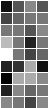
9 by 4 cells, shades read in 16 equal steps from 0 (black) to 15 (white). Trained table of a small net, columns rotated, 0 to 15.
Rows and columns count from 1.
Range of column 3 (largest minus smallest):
8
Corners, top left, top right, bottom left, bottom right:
1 5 8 8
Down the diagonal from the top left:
1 6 5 7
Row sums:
19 24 27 27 32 16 28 23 27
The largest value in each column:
15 10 10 8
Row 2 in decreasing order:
7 7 6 4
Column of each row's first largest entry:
3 3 4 1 1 3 2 2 1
